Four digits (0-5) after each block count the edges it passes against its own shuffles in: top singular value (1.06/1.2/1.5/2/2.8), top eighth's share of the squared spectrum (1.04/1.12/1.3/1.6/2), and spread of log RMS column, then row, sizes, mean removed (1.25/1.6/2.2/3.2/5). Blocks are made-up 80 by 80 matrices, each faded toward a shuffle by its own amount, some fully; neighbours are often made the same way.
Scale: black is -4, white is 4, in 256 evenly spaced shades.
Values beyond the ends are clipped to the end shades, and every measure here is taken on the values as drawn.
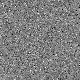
0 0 0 0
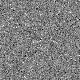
0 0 0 0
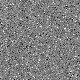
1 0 0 0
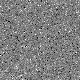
1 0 0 0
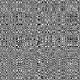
5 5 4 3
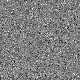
2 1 0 1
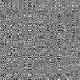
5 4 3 3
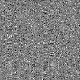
4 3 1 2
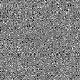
4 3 1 2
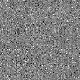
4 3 1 1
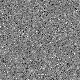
1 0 0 0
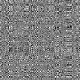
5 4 3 3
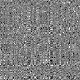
4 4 2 2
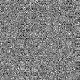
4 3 1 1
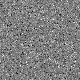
1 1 0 0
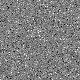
1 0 0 0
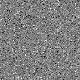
3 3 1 1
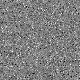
3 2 0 0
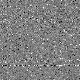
3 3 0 2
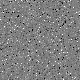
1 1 0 0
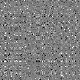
4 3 2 2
